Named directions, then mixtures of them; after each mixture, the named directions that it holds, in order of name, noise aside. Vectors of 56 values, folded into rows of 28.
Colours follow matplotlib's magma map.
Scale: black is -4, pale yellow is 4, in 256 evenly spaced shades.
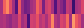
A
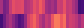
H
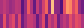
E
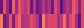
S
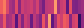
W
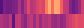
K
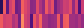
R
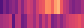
K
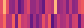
H, W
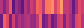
K, S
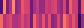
R, S, W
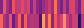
S, W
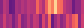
K, W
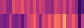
H, S, W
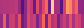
E
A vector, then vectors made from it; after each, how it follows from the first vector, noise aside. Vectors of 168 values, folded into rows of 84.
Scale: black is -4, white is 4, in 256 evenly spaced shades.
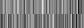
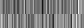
negated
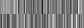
sign-scrambled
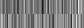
negated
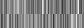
sign-scrambled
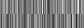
sign-scrambled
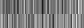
negated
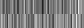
negated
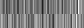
negated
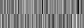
sign-scrambled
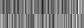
negated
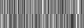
sign-scrambled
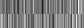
negated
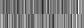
negated
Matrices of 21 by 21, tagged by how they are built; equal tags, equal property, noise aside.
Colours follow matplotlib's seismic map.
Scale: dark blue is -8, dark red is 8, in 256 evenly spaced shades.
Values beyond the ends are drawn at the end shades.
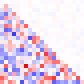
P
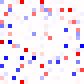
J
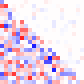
P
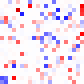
J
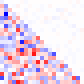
P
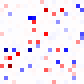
J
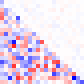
P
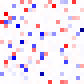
J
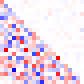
P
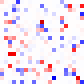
J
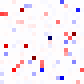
J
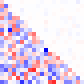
P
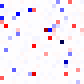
J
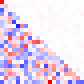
P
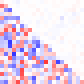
P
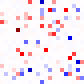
J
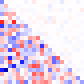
P
